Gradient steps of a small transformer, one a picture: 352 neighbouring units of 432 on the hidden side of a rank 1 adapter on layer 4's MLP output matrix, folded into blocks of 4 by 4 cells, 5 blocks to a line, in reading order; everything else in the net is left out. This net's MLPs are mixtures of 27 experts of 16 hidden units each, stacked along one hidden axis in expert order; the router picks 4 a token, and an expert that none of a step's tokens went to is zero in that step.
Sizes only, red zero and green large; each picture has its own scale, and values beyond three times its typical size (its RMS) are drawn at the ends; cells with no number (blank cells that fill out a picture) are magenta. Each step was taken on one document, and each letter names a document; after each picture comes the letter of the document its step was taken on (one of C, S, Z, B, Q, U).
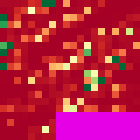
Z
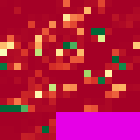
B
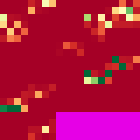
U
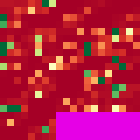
Z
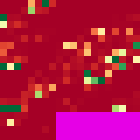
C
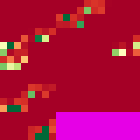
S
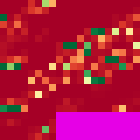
C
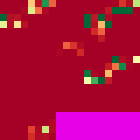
U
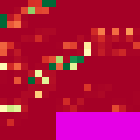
Z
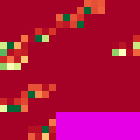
S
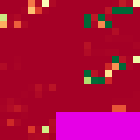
U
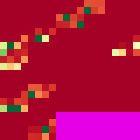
S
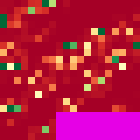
Z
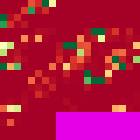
C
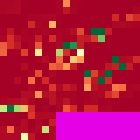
B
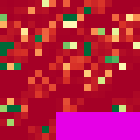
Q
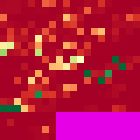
Q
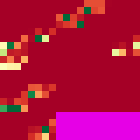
S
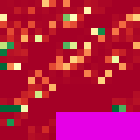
Q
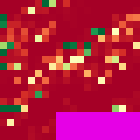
Q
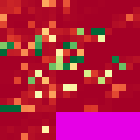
B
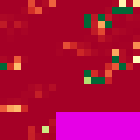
U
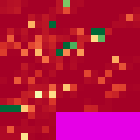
B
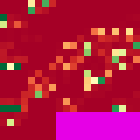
C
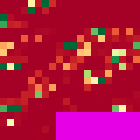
C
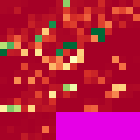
B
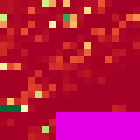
Q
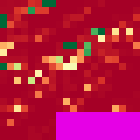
Z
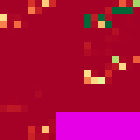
U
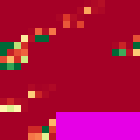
S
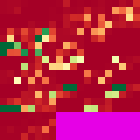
B
